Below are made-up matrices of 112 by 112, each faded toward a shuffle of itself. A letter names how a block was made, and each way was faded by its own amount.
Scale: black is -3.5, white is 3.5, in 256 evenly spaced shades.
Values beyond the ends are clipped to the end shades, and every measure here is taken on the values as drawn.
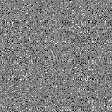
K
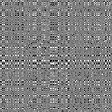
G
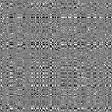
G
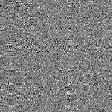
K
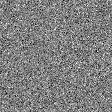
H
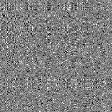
K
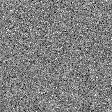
H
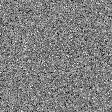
H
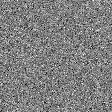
H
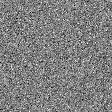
H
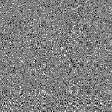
K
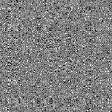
K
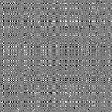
G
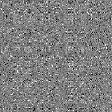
K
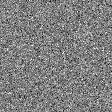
H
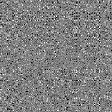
K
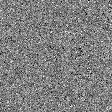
H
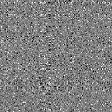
K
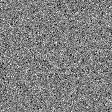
H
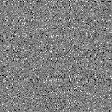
K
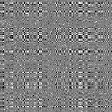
G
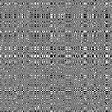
G
